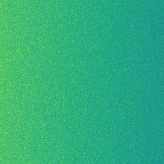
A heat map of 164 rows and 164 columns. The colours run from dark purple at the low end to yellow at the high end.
Stripes: none. Slope: up to the left. Odd rows or columns: none.
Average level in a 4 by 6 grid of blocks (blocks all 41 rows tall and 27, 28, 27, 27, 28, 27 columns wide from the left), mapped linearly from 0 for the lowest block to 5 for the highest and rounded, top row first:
543210 | 543210 | 543210 | 543210
